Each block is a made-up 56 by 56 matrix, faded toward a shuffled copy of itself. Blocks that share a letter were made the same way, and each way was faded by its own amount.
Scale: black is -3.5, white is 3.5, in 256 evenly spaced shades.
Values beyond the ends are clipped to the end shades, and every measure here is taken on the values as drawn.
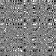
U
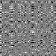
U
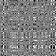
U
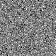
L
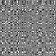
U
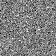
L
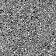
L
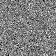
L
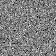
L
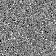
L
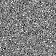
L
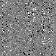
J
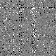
J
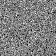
L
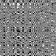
U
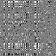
U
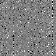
J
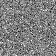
L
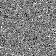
L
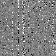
J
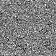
L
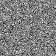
L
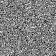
L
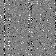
J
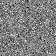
L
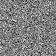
L
